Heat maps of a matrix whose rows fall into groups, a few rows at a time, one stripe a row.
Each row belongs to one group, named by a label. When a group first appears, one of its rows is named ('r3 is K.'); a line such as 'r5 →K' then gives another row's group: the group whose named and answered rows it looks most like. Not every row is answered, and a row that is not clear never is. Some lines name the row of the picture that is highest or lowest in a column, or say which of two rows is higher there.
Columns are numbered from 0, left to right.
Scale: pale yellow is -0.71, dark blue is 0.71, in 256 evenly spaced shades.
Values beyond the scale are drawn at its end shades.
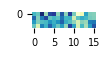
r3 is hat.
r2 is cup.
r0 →hat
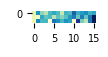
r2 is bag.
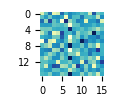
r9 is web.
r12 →bag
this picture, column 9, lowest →10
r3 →web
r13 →hat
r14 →web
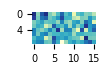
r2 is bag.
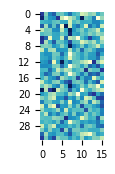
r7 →cup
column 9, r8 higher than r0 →Yes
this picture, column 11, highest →14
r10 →web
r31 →cup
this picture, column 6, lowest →1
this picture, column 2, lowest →6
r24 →bag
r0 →cup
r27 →web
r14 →bag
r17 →bag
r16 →hat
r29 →bag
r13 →web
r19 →cup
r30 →cup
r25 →hat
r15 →web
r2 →web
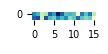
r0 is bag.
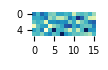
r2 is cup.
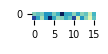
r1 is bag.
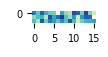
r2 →hat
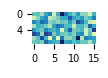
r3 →bag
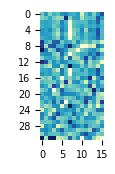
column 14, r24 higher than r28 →Yes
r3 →web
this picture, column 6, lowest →22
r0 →bag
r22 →bag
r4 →web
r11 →bag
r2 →web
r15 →web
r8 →cup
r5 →web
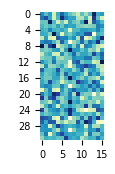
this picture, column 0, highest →8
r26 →web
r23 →bag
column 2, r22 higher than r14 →No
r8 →cup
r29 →web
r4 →web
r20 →hat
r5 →hat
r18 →web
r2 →bag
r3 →cup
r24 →cup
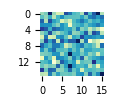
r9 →cup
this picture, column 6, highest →0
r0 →bag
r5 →bag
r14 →cup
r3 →web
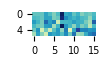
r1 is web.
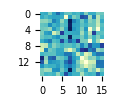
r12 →cup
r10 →cup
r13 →cup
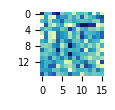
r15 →cup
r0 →hat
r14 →web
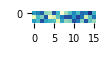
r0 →web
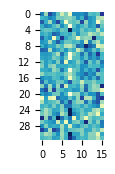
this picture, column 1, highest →19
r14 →web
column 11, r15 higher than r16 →Yes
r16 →web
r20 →web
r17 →cup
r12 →bag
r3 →web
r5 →hat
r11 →web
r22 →bag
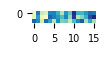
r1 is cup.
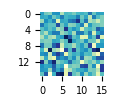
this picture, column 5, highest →15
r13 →bag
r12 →cup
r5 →hat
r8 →hat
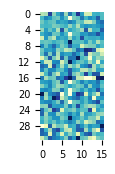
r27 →cup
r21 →hat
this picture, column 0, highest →20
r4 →bag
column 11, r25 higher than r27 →Yes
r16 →cup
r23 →hat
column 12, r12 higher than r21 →No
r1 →web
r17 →web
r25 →cup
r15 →bag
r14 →cup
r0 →hat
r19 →web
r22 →web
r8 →cup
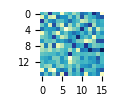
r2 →cup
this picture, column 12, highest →9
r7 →cup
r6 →hat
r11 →web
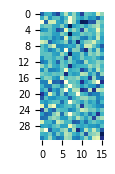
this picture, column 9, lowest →20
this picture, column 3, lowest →23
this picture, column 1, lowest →29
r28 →web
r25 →web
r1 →web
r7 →hat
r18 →web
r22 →web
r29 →hat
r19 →bag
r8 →cup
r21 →cup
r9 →bag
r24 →cup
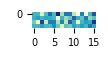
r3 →web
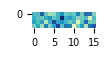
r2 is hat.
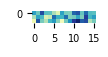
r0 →bag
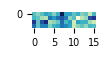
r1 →cup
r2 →cup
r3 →cup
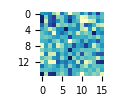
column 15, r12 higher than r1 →Yes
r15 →cup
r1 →cup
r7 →web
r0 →web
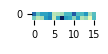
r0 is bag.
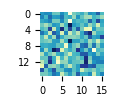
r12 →bag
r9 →hat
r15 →hat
